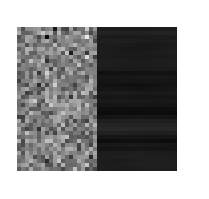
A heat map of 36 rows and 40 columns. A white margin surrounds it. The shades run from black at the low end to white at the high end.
The table splits into one row of 2 panels. Panel 1,1: middling, fine-grained, strong in contrast. Panel 1,2: very low, streaked across, faint in contrast.
